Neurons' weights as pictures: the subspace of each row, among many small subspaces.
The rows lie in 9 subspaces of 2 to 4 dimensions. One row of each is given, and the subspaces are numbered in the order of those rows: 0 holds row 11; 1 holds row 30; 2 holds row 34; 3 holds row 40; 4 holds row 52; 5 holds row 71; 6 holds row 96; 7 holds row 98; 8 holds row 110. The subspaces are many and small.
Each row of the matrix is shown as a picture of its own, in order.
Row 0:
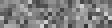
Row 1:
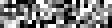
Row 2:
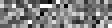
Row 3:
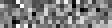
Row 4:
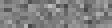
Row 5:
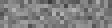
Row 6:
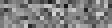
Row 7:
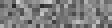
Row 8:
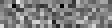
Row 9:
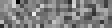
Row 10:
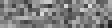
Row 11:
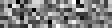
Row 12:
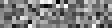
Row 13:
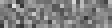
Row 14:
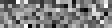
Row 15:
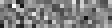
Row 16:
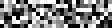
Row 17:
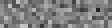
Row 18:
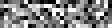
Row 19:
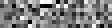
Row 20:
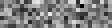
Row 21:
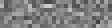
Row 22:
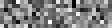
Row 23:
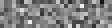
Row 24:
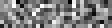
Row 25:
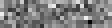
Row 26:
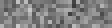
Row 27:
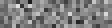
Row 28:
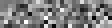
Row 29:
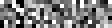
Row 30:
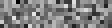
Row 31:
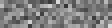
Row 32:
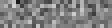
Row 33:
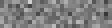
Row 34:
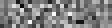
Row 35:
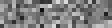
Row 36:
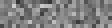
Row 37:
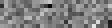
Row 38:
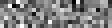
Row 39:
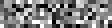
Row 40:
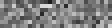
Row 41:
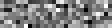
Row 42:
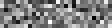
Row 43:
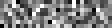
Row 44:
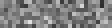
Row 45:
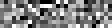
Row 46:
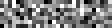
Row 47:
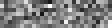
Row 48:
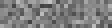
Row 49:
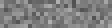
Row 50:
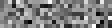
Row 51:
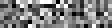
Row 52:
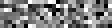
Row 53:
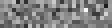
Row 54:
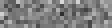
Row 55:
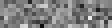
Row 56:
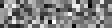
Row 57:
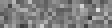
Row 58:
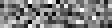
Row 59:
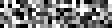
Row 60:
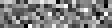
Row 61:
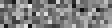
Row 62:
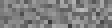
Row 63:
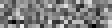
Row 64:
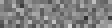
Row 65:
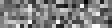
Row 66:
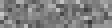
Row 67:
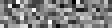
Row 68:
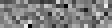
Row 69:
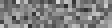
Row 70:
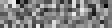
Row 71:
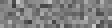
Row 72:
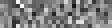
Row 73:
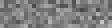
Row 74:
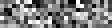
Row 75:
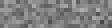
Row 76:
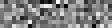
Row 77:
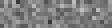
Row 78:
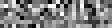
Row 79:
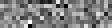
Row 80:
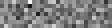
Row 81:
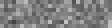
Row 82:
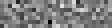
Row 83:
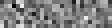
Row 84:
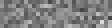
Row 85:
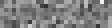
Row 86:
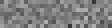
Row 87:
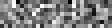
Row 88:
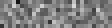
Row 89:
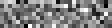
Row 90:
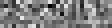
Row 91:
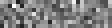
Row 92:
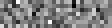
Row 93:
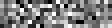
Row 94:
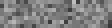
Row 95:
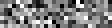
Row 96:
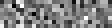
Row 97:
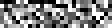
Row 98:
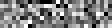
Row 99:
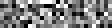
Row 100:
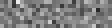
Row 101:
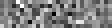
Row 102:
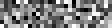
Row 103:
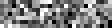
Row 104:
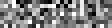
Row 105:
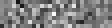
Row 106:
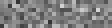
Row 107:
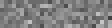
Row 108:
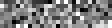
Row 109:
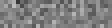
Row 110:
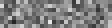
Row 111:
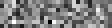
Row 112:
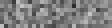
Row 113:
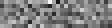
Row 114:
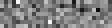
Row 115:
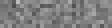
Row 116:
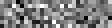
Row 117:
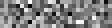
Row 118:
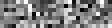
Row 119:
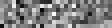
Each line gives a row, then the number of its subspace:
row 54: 4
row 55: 0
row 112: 2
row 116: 0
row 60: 7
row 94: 8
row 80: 2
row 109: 7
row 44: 0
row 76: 1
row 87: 1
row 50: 5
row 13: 6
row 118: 8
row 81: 8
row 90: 4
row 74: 0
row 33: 2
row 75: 5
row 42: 3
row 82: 0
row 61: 2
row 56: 8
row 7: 3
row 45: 1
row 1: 8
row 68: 7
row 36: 3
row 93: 2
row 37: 8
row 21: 8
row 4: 4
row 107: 5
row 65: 8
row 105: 2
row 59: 5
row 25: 4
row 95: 0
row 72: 2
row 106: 0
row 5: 4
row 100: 5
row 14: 7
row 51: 7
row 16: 1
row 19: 1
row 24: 1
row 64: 6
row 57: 0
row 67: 0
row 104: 7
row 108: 2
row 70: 7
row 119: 2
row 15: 6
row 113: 2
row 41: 4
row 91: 6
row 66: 4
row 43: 3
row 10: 8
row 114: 5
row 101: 2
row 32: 7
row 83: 6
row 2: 3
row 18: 4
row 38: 6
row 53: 4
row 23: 0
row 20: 0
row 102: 1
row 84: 5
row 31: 3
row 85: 8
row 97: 7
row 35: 2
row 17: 0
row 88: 3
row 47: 8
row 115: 1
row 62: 0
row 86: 6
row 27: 2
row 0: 0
